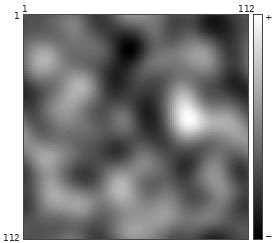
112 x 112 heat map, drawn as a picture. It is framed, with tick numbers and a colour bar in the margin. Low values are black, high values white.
Lone odd cells: none. Roughest part: middle right. Grain: smooth. Odd rows or columns: none. Average level on the scale: 40%.
